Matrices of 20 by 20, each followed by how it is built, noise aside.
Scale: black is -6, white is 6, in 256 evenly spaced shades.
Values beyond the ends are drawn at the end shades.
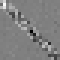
banded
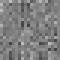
low rank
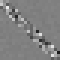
banded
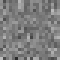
low rank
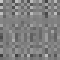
low rank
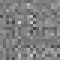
low rank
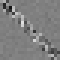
banded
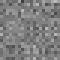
low rank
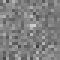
low rank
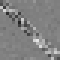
banded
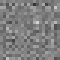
low rank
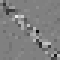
banded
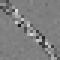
banded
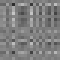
low rank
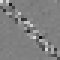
banded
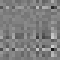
low rank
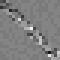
banded
